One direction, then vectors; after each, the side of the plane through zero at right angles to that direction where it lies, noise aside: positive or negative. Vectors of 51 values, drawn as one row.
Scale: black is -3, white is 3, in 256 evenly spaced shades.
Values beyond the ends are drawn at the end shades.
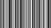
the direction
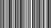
positive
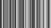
positive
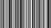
positive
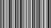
positive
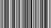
negative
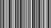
positive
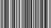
negative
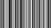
positive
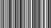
positive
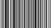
negative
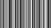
positive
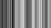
negative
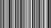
positive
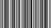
negative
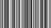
negative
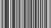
negative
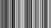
negative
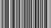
negative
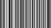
positive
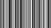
positive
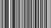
negative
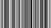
negative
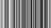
negative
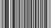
negative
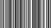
positive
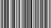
negative
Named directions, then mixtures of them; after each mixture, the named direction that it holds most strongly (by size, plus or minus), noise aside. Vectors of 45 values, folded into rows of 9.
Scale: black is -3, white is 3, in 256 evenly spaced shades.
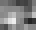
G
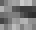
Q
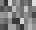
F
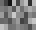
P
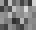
F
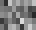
F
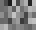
P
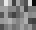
P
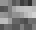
Q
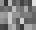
F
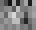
P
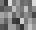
F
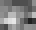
G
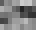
Q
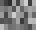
P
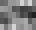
Q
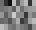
P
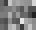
F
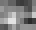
G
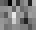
P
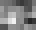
G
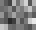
P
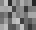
F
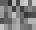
P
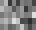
F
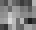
G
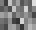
F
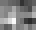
G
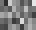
F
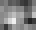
G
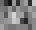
P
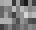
P
